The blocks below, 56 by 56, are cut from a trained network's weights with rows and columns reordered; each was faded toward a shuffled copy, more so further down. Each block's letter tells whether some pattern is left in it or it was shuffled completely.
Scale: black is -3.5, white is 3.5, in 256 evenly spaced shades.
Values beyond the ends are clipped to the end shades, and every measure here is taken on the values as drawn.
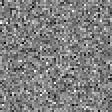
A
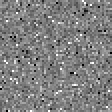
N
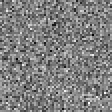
N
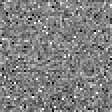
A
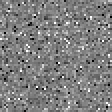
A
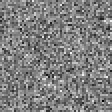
A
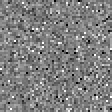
N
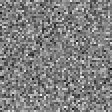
N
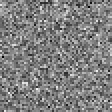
A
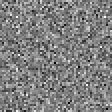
N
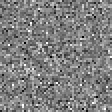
N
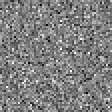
N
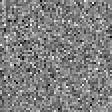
N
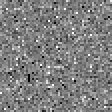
N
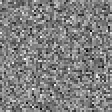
A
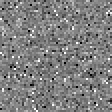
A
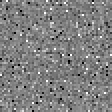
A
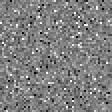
N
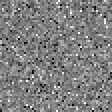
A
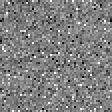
N
